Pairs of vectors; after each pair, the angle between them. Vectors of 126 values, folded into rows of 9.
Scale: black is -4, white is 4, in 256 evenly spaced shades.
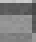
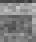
nearly opposite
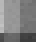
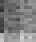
nearly opposite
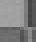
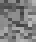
partly opposed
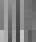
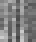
nearly parallel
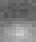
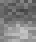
nearly parallel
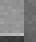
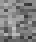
partly aligned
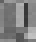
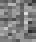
partly opposed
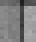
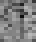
partly aligned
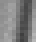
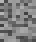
orthogonal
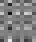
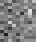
partly aligned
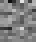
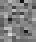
partly opposed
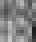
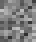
partly opposed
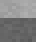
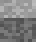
nearly parallel
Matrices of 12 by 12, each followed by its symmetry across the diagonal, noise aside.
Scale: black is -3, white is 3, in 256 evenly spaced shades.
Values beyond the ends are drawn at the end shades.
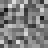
antisymmetric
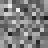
neither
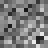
symmetric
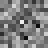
symmetric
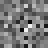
symmetric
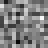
antisymmetric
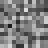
antisymmetric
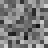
symmetric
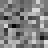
neither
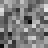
neither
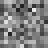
antisymmetric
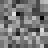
neither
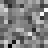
antisymmetric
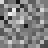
symmetric
